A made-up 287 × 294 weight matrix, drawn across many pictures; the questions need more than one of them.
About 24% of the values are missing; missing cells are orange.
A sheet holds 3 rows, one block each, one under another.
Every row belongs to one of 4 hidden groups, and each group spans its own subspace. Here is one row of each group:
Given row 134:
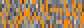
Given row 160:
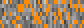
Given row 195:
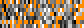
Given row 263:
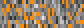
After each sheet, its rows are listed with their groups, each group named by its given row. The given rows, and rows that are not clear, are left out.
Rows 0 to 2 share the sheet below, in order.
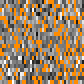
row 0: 134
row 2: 263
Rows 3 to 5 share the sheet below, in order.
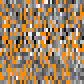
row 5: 263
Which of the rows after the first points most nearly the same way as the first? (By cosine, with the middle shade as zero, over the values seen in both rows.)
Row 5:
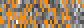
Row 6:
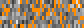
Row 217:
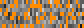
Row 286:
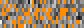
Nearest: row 6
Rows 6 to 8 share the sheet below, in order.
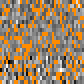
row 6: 263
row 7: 160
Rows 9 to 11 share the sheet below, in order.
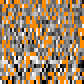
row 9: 160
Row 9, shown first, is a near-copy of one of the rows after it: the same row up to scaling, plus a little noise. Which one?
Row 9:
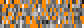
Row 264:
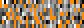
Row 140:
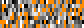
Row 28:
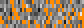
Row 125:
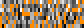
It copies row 140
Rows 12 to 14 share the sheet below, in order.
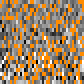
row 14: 134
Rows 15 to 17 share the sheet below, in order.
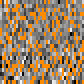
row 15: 160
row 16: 263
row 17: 160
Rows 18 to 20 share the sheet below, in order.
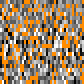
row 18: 263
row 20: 160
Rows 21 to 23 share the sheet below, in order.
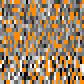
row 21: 134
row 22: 160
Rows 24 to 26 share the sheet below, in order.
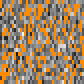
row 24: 134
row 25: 160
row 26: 263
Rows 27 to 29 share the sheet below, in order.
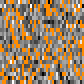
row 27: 263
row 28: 160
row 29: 263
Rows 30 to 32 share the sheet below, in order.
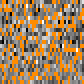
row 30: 160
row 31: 134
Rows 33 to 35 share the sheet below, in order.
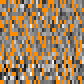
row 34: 263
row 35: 263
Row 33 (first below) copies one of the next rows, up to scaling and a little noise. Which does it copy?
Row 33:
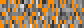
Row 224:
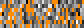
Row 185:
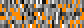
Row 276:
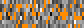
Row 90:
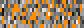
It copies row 185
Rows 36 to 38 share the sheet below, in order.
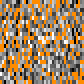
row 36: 263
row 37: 263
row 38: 134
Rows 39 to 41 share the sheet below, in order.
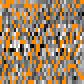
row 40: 263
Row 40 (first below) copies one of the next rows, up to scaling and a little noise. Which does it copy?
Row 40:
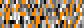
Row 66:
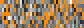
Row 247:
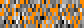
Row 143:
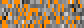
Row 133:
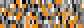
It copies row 247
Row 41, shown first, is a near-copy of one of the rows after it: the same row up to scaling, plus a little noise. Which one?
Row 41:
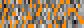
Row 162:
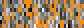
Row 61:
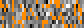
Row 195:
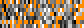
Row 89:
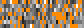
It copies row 195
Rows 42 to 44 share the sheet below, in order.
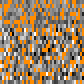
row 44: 160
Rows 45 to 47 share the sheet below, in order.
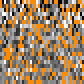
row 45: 160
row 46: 263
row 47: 263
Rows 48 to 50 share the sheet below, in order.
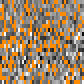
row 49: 263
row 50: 160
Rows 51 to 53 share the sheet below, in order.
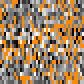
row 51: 263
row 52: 263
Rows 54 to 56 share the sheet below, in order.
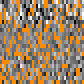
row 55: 263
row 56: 160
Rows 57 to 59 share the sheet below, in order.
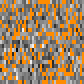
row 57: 263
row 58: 263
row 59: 263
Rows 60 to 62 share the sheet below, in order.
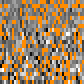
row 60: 160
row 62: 134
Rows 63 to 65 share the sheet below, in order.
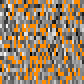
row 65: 263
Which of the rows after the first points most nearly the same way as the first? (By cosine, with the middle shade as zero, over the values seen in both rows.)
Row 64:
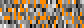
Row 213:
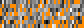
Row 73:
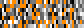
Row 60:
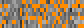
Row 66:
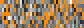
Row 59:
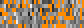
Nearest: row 66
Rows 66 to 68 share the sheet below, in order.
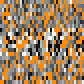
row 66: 263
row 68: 160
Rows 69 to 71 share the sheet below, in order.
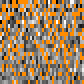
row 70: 134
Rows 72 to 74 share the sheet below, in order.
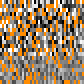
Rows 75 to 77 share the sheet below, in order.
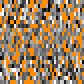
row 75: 134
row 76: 160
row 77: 263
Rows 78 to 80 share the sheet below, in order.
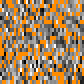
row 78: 134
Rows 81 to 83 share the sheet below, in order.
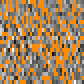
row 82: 263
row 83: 160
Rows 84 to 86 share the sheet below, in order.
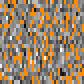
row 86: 160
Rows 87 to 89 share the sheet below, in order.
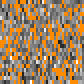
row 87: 134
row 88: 160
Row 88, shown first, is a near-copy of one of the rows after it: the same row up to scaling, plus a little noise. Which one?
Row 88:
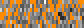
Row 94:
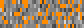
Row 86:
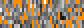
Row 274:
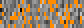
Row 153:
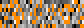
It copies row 86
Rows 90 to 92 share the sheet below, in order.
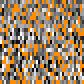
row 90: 134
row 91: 263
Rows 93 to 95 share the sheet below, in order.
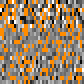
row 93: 134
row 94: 160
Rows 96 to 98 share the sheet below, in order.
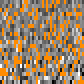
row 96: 263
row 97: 263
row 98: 160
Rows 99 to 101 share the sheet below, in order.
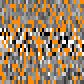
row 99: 134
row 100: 160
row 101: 160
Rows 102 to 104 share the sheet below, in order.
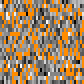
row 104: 160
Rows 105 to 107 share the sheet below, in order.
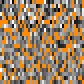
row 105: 134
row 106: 160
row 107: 263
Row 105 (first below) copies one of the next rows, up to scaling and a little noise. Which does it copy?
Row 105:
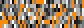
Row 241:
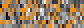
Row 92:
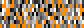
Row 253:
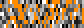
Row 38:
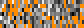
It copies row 253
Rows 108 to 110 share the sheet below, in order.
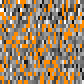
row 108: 160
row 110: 160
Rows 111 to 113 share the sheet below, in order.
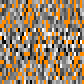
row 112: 160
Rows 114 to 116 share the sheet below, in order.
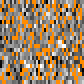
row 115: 160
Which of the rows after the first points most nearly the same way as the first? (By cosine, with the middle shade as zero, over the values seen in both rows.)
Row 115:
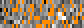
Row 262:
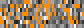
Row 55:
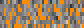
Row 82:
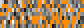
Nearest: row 55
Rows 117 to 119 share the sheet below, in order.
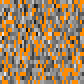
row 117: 263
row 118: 134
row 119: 263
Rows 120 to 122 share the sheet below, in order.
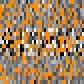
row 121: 263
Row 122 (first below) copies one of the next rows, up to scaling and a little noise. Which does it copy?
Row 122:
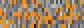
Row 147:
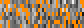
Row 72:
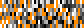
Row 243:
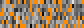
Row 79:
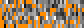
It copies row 72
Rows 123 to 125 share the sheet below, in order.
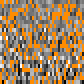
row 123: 134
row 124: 160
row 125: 160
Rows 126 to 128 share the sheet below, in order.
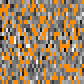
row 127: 160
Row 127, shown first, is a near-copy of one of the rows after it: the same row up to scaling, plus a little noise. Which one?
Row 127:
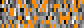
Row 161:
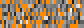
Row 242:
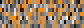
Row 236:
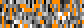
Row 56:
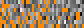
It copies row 242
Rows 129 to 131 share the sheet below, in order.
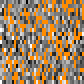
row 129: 134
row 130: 263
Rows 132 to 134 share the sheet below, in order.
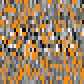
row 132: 160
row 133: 263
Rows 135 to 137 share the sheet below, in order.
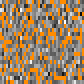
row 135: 160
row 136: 160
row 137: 160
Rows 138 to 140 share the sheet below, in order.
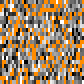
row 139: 263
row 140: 160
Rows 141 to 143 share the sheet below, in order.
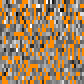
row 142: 263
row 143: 263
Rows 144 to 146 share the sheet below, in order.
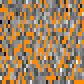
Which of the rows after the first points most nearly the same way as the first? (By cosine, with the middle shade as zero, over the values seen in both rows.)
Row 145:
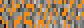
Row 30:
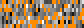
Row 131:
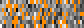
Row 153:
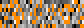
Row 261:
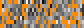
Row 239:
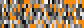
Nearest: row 239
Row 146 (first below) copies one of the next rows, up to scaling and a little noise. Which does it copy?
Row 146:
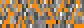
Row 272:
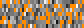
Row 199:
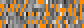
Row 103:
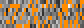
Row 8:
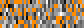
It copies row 272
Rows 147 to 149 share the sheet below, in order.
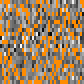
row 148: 134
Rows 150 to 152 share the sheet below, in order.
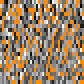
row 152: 263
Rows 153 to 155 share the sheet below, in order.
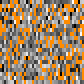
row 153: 160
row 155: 134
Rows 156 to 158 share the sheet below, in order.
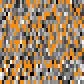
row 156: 263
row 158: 263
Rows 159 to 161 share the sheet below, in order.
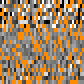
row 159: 160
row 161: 160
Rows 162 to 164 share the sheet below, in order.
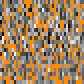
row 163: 134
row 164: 134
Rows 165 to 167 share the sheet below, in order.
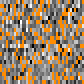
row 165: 160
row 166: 263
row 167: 263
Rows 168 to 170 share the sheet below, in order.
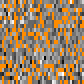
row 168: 263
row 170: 160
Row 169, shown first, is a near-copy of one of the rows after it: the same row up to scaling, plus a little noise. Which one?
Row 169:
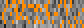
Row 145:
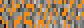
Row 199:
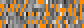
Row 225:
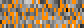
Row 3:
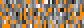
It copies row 145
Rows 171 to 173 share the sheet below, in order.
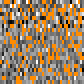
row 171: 263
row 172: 160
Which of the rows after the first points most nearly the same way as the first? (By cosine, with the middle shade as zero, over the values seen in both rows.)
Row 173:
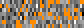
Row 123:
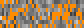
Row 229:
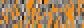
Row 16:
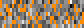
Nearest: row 229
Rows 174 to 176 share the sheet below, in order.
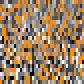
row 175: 134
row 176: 263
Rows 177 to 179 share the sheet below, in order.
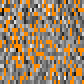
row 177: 134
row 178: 263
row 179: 160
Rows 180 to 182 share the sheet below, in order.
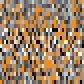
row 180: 263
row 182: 263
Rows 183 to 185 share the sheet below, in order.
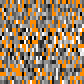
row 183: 160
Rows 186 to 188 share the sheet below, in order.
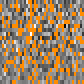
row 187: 263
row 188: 263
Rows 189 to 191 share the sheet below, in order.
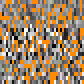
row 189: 134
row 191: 263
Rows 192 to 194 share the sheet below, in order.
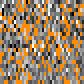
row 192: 134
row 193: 263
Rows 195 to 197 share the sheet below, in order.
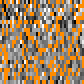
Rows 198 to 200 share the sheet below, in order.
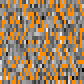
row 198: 263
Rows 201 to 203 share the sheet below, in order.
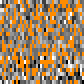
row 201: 160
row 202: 160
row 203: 160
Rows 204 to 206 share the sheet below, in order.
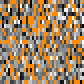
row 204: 160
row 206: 263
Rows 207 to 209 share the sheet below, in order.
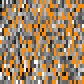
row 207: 160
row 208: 160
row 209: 263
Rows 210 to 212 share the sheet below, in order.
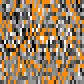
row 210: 263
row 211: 263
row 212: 160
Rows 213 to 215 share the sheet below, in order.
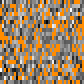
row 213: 160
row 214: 263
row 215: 263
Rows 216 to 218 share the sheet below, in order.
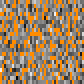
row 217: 263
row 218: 263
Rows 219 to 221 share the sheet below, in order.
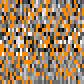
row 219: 263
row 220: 160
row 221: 134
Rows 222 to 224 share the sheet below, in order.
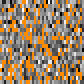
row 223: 160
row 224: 134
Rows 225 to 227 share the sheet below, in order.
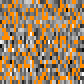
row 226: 263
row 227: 263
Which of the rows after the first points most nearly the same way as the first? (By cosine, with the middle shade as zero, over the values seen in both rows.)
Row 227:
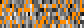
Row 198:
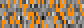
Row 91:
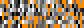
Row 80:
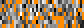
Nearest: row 91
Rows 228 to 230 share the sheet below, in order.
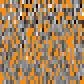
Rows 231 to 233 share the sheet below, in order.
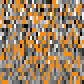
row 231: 134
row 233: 160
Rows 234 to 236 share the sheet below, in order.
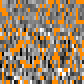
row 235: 160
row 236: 160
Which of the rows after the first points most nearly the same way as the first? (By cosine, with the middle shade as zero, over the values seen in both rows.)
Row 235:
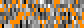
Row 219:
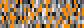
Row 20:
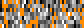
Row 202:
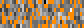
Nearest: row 219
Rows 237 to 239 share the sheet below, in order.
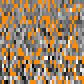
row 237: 160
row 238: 160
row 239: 195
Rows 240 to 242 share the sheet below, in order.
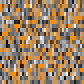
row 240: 160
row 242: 160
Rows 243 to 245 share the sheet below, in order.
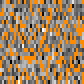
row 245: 263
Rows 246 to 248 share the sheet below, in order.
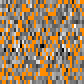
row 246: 160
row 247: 263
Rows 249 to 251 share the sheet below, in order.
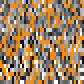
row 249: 134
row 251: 263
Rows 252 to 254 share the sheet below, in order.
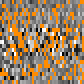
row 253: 134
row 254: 263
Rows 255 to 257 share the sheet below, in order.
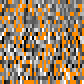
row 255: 134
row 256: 134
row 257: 160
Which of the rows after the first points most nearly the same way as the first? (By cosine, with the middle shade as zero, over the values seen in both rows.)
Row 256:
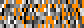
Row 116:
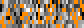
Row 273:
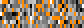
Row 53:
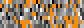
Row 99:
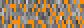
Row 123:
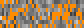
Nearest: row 123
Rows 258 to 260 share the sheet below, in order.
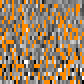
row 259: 134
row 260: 160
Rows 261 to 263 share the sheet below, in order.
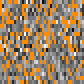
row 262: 160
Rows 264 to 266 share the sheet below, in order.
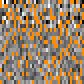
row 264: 160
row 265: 160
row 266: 134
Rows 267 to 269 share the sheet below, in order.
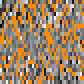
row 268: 160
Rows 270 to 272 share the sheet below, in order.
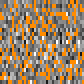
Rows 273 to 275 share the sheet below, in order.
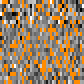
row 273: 263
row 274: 160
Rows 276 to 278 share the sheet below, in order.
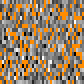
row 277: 160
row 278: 134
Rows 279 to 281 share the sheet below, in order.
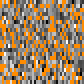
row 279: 160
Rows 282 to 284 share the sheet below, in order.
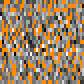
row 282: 263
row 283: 134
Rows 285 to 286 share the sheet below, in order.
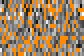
